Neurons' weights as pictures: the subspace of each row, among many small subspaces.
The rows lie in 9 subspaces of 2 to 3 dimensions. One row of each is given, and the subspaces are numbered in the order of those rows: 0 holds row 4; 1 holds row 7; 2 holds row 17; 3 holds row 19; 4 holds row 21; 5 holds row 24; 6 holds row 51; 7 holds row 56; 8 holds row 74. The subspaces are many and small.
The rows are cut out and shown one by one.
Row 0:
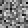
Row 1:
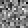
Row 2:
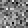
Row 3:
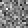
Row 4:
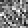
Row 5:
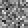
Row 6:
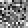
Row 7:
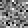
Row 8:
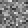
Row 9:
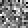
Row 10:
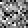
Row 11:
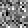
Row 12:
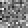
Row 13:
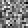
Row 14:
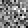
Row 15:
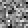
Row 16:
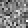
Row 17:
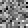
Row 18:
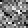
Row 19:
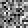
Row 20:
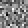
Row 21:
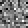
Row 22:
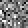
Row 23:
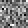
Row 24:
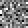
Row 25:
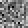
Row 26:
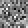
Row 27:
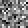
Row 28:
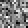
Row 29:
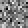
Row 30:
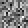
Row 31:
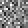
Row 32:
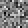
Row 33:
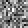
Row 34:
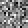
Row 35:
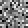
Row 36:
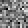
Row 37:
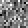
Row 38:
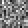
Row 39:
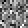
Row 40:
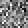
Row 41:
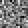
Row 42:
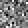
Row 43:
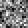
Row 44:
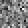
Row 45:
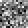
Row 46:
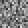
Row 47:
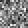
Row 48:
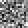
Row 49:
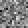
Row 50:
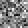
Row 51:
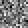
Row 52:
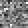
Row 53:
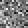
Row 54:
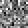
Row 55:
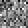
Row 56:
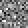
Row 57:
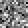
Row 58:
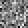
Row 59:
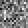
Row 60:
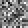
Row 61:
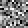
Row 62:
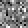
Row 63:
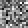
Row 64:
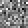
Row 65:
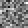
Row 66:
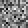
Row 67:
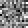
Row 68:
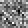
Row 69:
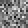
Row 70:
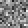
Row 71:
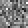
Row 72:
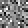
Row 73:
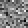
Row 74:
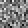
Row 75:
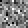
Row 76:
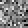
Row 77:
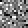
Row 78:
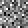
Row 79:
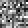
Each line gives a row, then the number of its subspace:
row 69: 7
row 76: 4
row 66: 7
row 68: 0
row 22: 7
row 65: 6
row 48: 8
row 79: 3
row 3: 4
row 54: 4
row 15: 3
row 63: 6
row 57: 2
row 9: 0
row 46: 5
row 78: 5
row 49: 2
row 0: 6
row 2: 1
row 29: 2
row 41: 6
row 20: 3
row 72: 2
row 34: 3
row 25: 8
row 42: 3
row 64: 4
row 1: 4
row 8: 6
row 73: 1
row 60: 5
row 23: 8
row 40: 3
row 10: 0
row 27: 7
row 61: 1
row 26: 7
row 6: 8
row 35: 5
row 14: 7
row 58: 8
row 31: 5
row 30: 3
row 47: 4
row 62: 2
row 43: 2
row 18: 0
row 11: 2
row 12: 8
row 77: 0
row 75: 3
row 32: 3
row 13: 6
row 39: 8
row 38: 6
